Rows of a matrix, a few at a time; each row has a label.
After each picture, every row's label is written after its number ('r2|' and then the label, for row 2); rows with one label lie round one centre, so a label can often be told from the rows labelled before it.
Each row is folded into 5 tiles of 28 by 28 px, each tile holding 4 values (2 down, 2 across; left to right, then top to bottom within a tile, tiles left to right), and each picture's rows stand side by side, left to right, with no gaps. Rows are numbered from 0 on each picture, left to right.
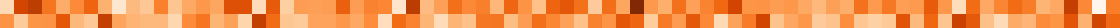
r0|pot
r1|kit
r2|kit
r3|kit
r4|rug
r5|pot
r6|kit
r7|kit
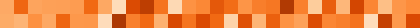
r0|kit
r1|rug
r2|rug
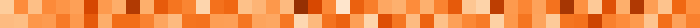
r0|kit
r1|pot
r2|pot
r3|pot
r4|rug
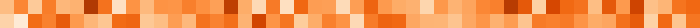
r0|kit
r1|kit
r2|pot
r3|kit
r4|rug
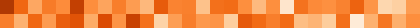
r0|rug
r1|pot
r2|pot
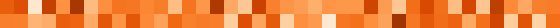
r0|rug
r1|rug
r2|kit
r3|rug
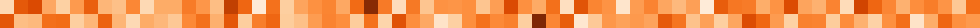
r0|pot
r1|kit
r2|kit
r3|kit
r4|pot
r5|pot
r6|pot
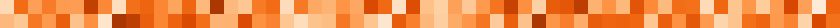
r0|kit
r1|rug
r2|kit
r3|kit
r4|rug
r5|kit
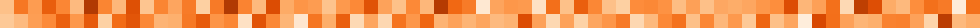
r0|kit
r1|kit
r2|kit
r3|pot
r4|pot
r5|kit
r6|pot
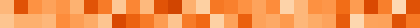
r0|kit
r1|pot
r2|kit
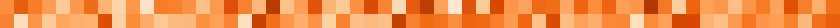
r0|pot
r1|kit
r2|kit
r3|rug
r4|kit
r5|kit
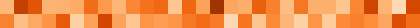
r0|pot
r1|rug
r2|kit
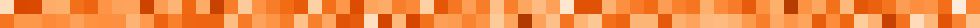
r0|pot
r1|rug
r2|rug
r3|pot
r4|pot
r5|kit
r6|pot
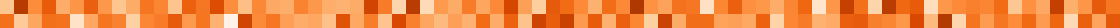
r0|pot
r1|rug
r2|kit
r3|kit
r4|rug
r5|pot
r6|rug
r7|rug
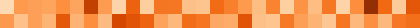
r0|kit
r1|pot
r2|kit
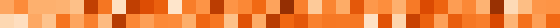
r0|kit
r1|rug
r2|rug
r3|rug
